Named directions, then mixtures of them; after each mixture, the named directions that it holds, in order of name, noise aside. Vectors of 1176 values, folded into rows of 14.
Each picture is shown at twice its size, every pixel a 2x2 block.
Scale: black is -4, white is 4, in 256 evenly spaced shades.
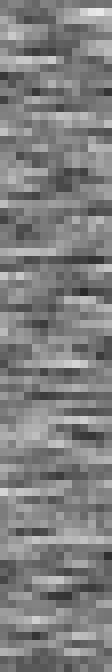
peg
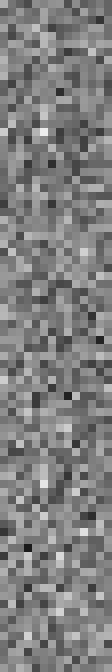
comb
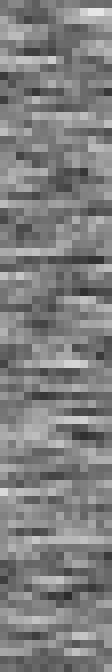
peg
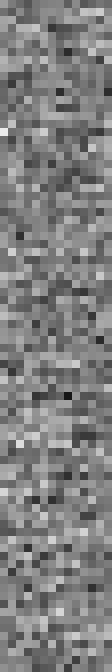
comb, peg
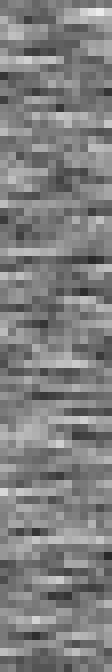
peg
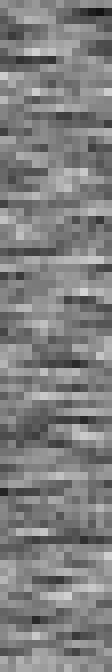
peg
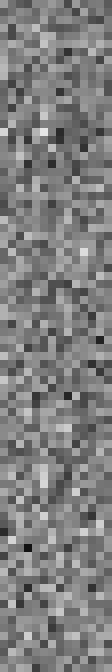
comb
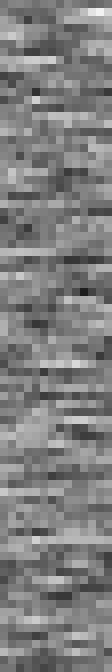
peg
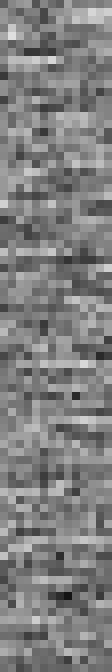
comb, peg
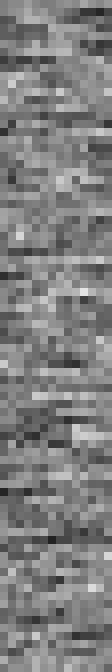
comb, peg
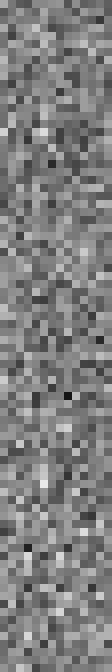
comb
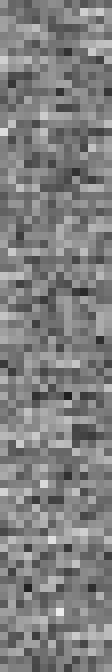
comb, peg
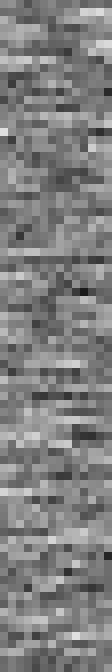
comb, peg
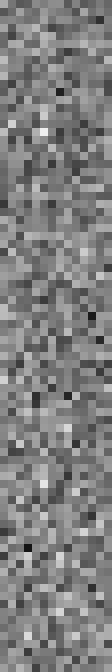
comb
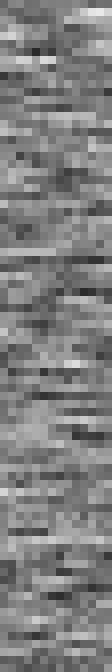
peg
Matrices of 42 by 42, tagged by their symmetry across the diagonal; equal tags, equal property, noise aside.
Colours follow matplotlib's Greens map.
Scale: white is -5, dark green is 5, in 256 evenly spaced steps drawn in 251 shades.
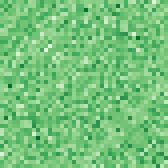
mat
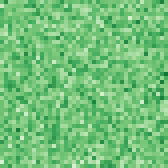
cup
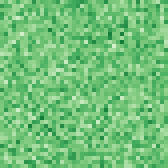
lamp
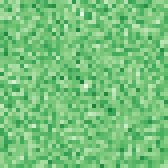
mat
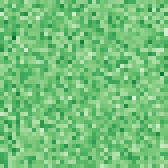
lamp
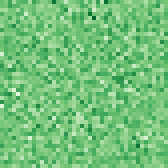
cup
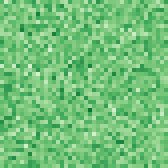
lamp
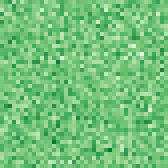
cup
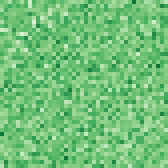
mat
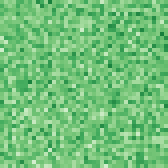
cup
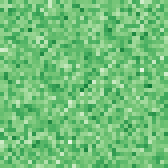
mat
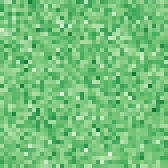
cup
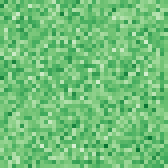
mat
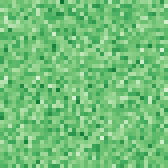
lamp
